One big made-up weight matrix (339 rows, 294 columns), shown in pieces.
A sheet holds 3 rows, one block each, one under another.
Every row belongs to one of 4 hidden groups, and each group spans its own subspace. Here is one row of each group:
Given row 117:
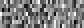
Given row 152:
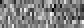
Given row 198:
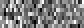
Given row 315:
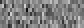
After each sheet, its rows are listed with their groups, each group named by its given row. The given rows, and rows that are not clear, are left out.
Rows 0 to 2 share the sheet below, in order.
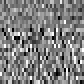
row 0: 152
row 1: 152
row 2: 117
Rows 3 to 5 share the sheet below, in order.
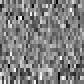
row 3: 315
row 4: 117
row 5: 152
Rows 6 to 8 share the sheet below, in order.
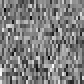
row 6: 315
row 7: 152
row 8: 117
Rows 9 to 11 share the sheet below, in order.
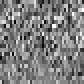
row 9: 198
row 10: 152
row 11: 152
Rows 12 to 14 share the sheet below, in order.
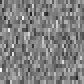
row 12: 315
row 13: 152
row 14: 117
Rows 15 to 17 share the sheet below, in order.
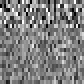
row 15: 152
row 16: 152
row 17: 117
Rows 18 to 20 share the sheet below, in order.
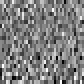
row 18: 152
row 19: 117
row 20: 117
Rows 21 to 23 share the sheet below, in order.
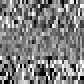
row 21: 198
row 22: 198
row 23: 152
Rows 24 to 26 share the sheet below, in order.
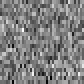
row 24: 198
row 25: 198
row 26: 152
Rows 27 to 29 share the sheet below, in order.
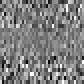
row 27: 198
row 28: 198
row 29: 152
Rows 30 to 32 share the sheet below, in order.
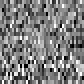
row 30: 117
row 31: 152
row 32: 152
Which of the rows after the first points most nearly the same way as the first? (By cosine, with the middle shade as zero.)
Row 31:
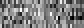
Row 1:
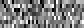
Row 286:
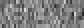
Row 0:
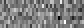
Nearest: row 0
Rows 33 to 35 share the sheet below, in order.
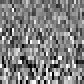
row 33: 198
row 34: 315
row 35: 315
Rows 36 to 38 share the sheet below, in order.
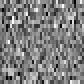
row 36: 117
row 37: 315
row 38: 198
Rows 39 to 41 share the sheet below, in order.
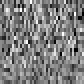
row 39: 152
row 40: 117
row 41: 315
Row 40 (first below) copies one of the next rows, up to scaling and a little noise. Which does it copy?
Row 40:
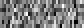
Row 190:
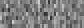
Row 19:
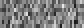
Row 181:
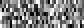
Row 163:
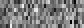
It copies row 19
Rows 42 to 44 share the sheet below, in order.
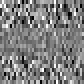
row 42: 152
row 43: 315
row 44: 315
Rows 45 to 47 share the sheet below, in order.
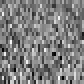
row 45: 198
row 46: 198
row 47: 152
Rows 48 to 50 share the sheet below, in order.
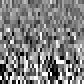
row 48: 315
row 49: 315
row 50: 117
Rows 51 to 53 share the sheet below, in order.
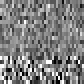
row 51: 315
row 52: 315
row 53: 315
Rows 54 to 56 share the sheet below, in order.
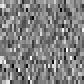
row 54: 152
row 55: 198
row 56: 152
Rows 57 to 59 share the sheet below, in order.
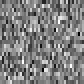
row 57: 198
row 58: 315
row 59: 315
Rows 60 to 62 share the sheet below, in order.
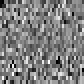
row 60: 152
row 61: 198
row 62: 198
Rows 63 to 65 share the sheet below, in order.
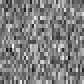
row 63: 315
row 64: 198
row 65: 198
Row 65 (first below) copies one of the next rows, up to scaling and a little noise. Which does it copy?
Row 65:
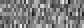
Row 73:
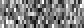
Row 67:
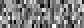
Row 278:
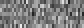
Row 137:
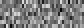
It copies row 278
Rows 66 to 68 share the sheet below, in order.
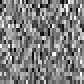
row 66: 198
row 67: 198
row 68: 315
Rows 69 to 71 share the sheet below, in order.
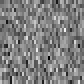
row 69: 198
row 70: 152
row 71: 117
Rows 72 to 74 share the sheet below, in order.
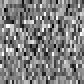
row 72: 315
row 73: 198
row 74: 152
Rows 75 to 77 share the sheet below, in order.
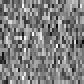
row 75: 315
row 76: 152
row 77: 152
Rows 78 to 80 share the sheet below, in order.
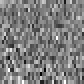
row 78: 152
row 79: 198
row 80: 315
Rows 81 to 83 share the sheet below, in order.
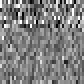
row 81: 152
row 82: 198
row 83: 198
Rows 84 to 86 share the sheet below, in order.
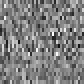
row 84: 315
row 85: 152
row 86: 152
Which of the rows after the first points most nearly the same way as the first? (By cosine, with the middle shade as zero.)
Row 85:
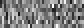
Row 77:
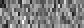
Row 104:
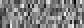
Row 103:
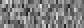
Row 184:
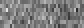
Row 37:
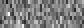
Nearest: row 77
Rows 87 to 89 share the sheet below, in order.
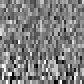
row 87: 198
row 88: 152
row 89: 117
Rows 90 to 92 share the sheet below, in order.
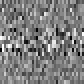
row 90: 315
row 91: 117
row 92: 315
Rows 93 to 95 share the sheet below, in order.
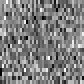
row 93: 315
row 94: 152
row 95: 117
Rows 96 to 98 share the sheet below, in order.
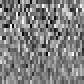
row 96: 152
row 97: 315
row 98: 152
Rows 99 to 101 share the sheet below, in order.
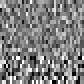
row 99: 152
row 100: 117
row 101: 198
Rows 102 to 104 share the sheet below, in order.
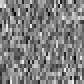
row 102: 152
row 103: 315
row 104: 117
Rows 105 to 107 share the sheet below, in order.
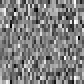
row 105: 117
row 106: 198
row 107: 117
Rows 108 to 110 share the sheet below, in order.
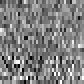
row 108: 152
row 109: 152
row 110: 152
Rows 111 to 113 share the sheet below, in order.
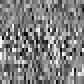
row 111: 152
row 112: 117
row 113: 152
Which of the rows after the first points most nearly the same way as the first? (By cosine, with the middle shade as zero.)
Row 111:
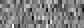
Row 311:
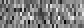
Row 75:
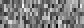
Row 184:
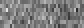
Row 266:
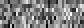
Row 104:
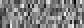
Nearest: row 184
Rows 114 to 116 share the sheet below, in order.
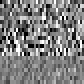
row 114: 315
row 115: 315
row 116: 117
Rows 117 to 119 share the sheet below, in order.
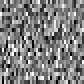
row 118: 152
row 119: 152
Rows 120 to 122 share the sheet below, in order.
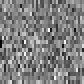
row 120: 315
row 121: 117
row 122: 198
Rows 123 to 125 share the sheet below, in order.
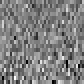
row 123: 198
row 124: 117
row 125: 198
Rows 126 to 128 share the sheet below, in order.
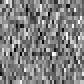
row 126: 315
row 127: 198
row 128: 117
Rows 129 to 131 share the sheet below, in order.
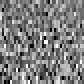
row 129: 117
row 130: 315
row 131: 152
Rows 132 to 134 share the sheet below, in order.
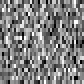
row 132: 117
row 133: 152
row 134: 117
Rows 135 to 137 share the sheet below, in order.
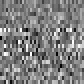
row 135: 198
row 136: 152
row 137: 198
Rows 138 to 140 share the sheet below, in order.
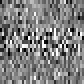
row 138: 152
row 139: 315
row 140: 198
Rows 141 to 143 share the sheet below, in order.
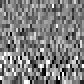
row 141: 152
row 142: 315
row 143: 315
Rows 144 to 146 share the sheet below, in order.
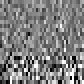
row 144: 152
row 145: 117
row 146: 117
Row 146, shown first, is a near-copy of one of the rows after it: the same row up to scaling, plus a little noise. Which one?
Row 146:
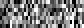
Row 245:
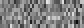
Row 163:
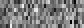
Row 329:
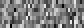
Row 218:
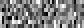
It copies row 163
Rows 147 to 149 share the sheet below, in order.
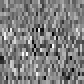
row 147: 117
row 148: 315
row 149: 152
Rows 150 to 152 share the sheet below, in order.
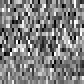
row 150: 117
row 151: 152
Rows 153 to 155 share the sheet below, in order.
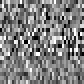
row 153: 315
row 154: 117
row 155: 315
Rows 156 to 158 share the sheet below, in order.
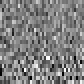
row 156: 117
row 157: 315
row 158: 117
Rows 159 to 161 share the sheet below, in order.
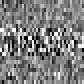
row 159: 315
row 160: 152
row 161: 198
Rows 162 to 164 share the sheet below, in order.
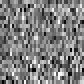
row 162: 152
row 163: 117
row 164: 198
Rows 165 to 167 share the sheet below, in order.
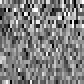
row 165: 117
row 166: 315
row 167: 152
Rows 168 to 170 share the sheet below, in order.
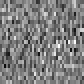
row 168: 117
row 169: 117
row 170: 315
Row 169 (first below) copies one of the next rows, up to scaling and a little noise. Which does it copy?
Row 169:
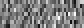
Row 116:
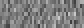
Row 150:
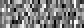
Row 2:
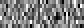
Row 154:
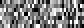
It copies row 116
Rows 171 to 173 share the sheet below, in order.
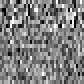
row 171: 117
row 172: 315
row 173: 152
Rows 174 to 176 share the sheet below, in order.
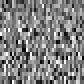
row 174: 315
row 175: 152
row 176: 198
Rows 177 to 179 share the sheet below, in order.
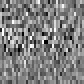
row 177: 117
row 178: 315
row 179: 315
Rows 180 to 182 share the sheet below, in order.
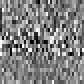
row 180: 117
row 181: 117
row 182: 198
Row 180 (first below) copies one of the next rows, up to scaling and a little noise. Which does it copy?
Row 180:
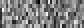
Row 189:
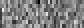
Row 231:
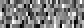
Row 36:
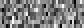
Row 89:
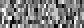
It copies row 189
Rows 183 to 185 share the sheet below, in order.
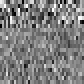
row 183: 152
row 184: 152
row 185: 152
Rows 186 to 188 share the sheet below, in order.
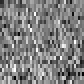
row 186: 152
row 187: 152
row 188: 152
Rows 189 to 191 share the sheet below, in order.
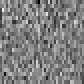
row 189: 117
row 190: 117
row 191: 315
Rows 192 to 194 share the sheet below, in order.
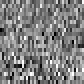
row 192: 198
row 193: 152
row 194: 152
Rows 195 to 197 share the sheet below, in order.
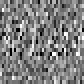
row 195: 117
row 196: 198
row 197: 117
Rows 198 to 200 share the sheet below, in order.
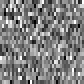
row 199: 198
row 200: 152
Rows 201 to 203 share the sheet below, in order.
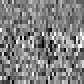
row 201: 152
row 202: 152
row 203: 152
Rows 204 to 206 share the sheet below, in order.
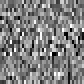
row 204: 198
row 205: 198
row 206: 198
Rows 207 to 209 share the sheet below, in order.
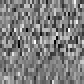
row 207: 117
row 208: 198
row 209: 198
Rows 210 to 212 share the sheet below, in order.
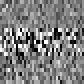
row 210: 315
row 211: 315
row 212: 315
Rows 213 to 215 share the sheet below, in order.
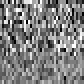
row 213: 152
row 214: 152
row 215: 152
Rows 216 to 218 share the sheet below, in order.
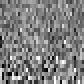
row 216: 152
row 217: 117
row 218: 117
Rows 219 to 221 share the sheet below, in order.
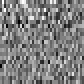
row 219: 315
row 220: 315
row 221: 198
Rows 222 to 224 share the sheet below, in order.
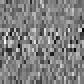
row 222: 315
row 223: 198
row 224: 198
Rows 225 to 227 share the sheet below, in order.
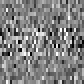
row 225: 198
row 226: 152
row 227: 117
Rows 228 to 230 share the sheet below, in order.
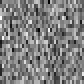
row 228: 117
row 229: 117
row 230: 117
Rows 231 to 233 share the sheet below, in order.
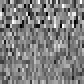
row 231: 117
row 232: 198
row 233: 152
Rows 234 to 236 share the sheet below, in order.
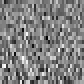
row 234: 315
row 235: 152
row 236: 315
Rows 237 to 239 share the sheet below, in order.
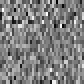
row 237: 117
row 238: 315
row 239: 198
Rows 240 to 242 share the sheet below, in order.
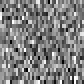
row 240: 117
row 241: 198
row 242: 117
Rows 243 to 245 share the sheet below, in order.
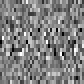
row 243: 198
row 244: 117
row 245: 117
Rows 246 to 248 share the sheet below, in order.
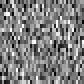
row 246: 315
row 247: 198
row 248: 152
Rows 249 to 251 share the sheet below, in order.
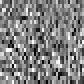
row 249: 315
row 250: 198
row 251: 198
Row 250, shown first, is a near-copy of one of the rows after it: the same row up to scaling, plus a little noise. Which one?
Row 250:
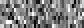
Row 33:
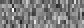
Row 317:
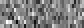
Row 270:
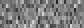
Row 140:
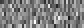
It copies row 317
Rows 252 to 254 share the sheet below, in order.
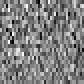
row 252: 117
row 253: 315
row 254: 315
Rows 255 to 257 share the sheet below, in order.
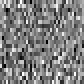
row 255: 152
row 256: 117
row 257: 315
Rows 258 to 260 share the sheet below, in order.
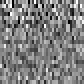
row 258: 315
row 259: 315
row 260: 315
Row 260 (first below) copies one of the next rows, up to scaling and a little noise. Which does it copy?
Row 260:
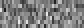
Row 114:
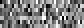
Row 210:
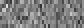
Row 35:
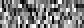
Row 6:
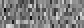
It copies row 35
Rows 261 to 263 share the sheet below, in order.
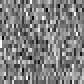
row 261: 152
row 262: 117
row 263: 152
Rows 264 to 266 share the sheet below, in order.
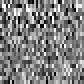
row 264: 315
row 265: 315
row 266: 152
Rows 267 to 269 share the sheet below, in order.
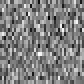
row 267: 117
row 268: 198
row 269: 152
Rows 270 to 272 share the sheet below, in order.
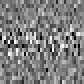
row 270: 198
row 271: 315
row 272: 117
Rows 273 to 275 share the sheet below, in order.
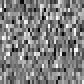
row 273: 315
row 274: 117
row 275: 152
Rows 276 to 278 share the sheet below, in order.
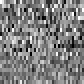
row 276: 152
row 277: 152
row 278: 198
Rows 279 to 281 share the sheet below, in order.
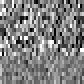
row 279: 315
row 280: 152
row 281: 117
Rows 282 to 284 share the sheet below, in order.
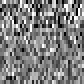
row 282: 198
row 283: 152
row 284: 198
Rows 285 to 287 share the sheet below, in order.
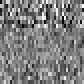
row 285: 315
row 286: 152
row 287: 152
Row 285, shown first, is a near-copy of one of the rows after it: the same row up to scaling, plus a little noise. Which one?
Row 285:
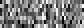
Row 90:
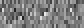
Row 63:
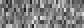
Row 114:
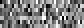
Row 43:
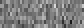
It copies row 43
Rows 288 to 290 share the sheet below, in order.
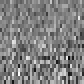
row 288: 117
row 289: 152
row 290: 198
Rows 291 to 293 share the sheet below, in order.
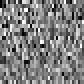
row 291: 152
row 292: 315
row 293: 152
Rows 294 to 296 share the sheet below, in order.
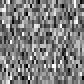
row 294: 117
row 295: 315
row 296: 152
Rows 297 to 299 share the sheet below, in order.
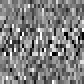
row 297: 152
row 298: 198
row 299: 198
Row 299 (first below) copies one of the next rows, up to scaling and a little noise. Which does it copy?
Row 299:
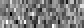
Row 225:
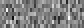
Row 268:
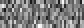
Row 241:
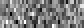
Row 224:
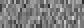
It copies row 241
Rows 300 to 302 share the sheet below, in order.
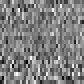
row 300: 152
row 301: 152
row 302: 198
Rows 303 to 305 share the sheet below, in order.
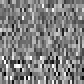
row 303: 152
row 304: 198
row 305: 152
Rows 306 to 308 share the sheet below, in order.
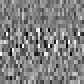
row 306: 152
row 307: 117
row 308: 198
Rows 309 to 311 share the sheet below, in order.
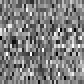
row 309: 315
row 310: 152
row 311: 152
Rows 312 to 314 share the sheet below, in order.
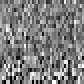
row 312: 117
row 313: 315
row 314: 198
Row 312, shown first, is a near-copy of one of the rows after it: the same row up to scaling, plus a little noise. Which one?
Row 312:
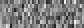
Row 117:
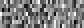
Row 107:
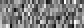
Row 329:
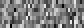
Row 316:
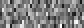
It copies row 107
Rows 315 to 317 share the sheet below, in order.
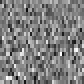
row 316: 117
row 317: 198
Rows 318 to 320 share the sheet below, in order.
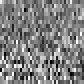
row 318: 152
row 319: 152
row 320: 152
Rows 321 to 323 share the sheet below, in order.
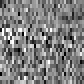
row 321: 152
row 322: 315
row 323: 315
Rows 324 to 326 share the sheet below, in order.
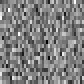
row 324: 117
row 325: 117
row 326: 117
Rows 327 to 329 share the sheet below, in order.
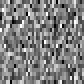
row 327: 117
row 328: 315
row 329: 117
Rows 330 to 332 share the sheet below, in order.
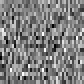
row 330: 198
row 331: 152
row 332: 315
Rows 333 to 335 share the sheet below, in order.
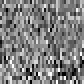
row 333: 152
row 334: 117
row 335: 152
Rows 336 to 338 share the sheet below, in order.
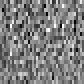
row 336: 117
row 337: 117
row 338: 315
